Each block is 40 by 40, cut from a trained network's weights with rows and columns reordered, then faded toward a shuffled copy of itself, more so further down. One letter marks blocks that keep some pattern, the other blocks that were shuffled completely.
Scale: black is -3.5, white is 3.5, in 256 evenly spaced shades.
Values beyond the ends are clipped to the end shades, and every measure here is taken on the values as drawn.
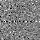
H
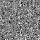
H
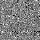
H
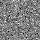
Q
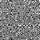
H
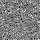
Q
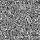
H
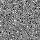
Q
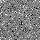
Q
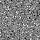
Q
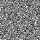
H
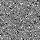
Q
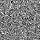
H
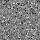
Q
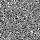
Q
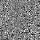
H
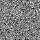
Q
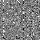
H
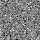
Q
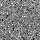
Q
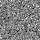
Q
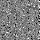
H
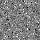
Q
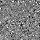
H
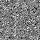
Q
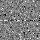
H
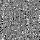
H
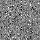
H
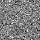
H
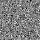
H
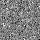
Q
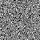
H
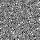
Q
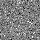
Q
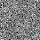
H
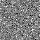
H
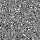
Q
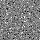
Q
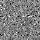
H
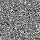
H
